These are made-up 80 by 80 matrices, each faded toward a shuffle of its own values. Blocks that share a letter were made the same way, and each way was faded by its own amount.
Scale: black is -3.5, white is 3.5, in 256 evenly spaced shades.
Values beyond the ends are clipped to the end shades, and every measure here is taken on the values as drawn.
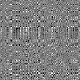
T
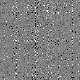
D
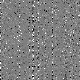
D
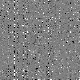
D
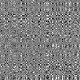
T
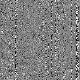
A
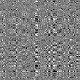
T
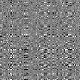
T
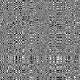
T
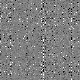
D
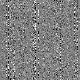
A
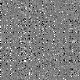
D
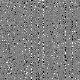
D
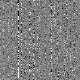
A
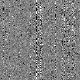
A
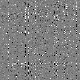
D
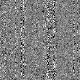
A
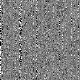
A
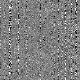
A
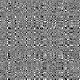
T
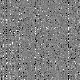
D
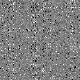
D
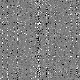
D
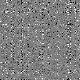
D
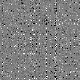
D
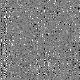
D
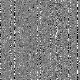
A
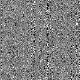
A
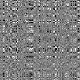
T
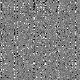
D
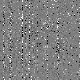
D
